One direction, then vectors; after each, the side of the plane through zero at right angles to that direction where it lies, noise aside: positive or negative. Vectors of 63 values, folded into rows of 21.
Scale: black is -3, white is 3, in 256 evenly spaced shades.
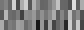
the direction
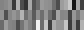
negative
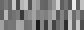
positive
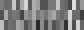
positive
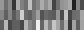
negative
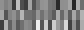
negative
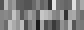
positive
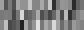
negative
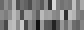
positive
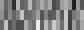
negative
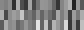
negative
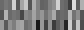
positive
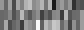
negative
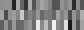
negative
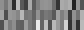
negative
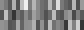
positive
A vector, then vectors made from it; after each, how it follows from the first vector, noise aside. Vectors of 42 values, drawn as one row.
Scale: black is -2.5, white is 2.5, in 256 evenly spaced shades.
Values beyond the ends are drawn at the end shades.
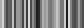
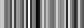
copied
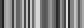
negated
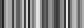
negated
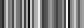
negated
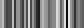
copied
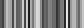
negated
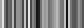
copied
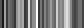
sign-scrambled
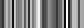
negated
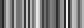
negated
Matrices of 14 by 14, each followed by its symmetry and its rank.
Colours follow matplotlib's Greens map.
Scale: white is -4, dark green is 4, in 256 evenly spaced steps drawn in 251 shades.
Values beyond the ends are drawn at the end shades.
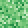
antisymmetric, full rank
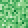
neither, full rank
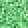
antisymmetric, full rank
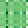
neither, rank one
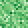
antisymmetric, full rank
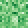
neither, rank three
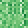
neither, rank three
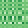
neither, rank one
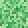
neither, full rank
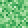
antisymmetric, full rank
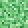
antisymmetric, full rank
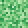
antisymmetric, full rank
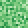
antisymmetric, full rank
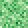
neither, full rank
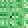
neither, rank three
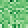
neither, rank three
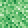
antisymmetric, full rank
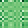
neither, rank one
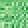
neither, rank three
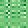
neither, rank one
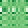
neither, rank one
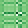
neither, rank one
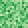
neither, full rank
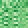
neither, rank three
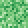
neither, full rank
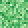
neither, full rank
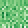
neither, rank three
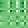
neither, rank one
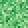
neither, full rank
